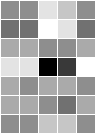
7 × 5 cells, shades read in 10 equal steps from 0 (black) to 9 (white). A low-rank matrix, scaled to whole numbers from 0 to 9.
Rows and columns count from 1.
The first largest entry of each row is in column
3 3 1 5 1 1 3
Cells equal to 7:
3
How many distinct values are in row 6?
3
